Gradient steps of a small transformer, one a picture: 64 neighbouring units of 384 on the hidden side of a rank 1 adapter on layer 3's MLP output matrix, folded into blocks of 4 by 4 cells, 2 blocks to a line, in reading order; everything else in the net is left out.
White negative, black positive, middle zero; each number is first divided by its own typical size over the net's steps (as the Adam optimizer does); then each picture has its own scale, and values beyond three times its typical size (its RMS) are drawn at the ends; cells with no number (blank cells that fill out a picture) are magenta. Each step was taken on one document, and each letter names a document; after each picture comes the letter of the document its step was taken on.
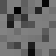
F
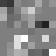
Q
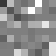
Q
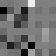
F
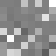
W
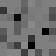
F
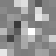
W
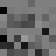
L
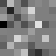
Q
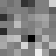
W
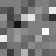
L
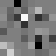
L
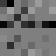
Q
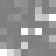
W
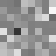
W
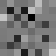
Q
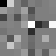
Q
